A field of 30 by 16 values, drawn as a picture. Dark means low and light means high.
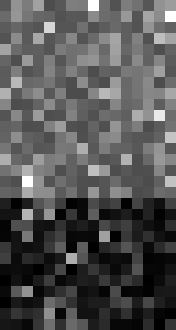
A horizontal seam about 60% of the way down splits the table, and the top part is higher. On average the colour sits 30% of the way up the scale. No regular stripes run through it.
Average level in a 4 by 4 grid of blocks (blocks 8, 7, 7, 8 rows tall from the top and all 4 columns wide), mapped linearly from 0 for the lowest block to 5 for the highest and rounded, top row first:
4455 | 4445 | 3232 | 0200
